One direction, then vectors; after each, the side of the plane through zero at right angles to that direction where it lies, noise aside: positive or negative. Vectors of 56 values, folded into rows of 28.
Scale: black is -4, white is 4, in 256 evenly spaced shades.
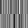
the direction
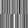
negative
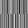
negative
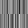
negative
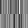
positive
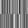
negative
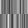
negative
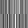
positive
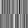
negative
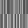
negative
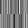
positive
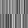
negative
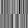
negative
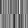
positive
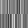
negative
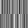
negative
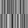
negative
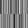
positive
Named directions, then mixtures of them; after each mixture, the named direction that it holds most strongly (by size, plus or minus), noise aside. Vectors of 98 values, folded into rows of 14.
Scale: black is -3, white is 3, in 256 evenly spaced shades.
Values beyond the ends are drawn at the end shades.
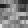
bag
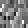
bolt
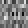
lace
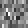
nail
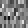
bolt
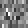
nail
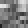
bag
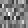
nail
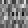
lace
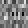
lace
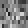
nail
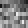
bag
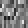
bolt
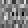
lace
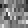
nail
